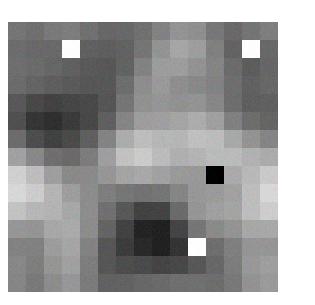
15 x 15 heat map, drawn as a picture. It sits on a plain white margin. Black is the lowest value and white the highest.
The texture is blotchy. The ninth with the lowest average is the bottom middle. No single row or column stands out from its neighbours. Four lone cells stand out: three far higher and one far lower than their neighbours.
